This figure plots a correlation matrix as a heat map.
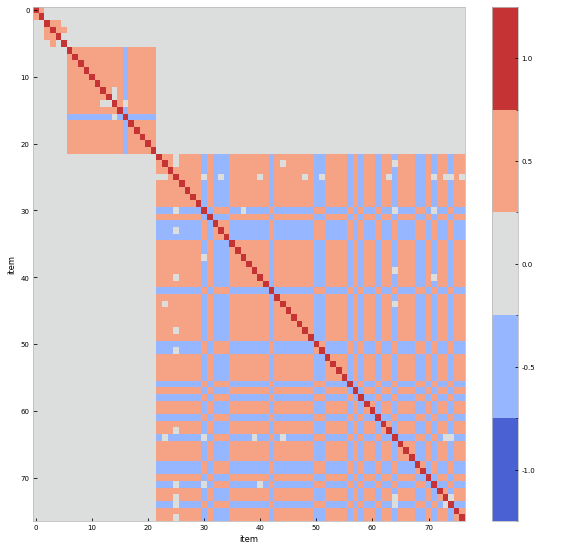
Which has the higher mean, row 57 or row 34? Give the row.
57
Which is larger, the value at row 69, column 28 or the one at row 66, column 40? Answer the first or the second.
the second
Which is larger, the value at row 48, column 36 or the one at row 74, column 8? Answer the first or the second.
the first
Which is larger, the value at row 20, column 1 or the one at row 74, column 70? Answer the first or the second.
the first
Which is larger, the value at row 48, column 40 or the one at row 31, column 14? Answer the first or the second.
the first
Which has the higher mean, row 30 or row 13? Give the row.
13
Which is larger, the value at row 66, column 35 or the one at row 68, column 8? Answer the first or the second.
the first
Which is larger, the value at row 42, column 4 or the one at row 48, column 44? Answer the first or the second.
the second
